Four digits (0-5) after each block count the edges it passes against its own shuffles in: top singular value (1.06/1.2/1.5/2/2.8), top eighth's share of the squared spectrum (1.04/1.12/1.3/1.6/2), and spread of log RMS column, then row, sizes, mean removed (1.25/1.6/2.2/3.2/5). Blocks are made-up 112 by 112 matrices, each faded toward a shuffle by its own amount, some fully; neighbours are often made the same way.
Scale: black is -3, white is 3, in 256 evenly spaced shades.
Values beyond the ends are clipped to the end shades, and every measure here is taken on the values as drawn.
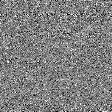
1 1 0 3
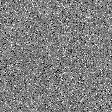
2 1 0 0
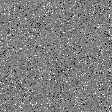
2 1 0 0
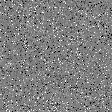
2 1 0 0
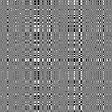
5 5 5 4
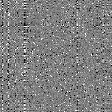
5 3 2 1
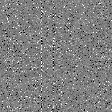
4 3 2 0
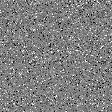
3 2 0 1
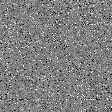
3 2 0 1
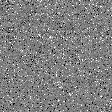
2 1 0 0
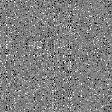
4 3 2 1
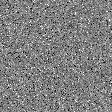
0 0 0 0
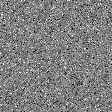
0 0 0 0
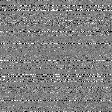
2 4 0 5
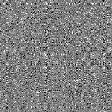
4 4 3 2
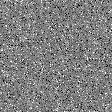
1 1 0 0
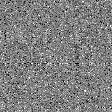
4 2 0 1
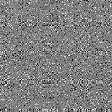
5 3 2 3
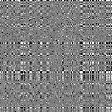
5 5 4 4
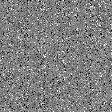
1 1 2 0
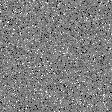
0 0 0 0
